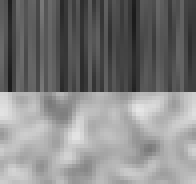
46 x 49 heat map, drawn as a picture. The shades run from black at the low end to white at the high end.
It is made of 2 by 1 panels. Panel 1,1: low, streaked downward. Panel 2,1: high, blotchy.
